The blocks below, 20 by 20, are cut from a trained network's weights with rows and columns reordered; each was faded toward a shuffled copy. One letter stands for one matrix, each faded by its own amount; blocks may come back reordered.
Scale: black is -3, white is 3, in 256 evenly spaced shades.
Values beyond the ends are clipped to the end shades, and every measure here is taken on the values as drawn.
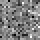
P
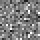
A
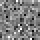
A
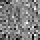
P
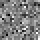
P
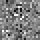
A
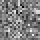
P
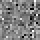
A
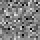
A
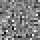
A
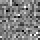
P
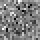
A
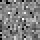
A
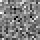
P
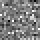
A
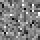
P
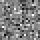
P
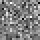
P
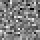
P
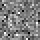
A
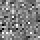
A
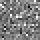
A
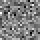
P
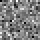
A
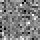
A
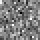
P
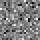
P
